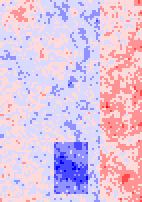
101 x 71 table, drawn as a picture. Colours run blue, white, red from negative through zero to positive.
There are no regular stripes. The ninth with the lowest average is the bottom middle. An odd patch, lower than its surroundings, sits in the bottom middle. A vertical seam about 70% of the way across splits the table, and the right part is higher.
